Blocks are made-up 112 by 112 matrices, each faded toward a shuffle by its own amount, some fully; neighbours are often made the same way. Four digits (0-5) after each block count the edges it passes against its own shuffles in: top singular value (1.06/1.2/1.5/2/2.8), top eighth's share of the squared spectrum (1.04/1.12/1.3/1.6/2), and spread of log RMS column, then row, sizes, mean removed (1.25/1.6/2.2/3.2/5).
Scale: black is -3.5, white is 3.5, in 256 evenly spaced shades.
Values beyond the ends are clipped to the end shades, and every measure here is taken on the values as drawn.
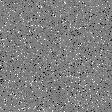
0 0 0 0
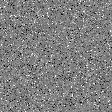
0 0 0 0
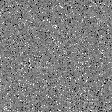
3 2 0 0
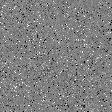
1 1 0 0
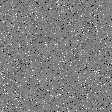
0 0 0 0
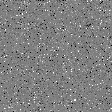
1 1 1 1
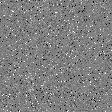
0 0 0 0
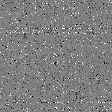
2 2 1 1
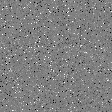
1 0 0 0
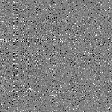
4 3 2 2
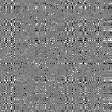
5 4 3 3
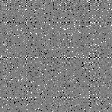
5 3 2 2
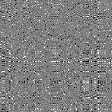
5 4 2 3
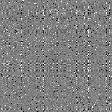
5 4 3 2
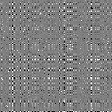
5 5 4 4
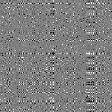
5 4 3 3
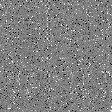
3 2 1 0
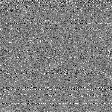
2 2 0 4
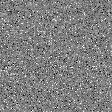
3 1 0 1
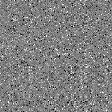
4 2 1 1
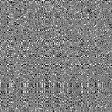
5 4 3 3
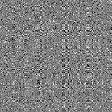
5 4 3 3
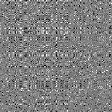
5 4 3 3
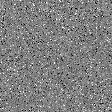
2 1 0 0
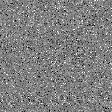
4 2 1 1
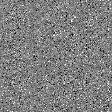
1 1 2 0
